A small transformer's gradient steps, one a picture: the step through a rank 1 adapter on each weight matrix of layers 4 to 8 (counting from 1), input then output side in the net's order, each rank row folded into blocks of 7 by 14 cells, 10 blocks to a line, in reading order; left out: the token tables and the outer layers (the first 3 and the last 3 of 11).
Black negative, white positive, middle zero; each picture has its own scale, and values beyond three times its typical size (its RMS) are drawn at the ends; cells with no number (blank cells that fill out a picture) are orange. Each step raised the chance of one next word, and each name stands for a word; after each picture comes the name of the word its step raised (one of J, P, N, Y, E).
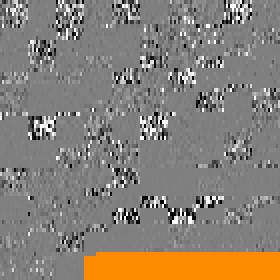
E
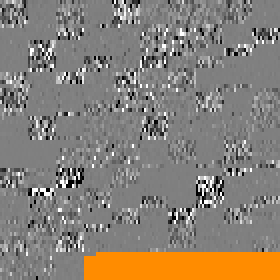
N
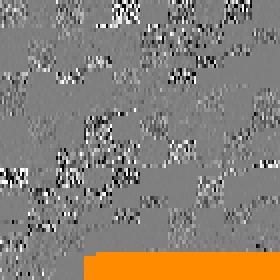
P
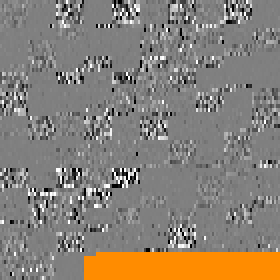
N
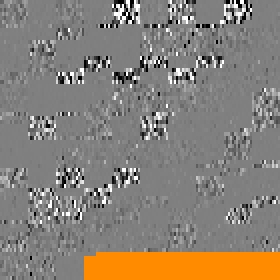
N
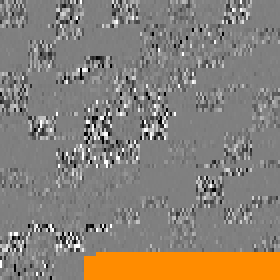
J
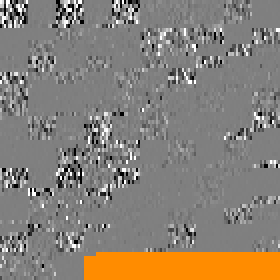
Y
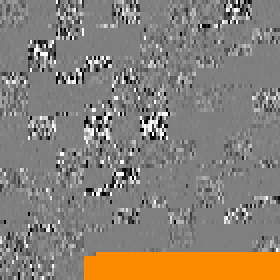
J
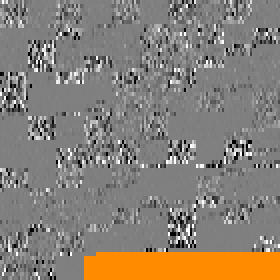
J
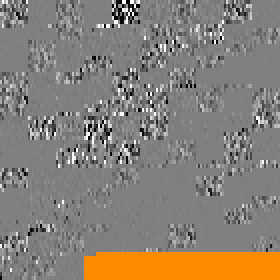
J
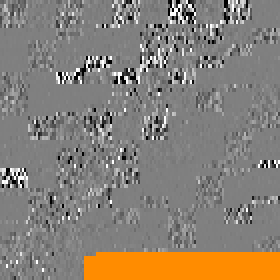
P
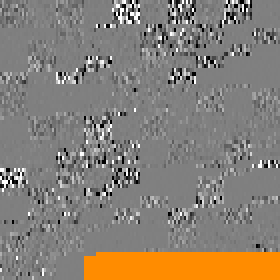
P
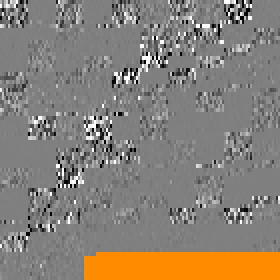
Y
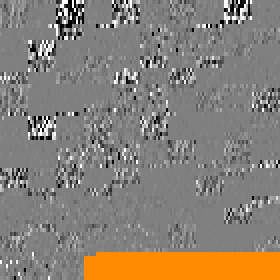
E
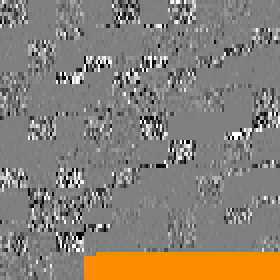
N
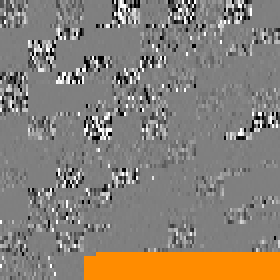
N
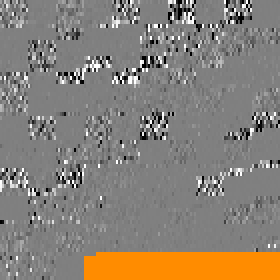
P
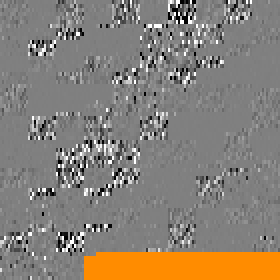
Y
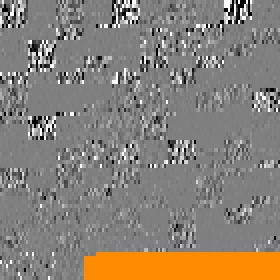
E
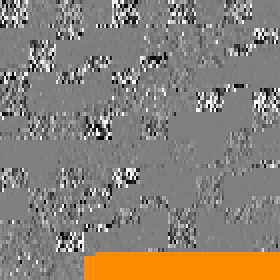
N
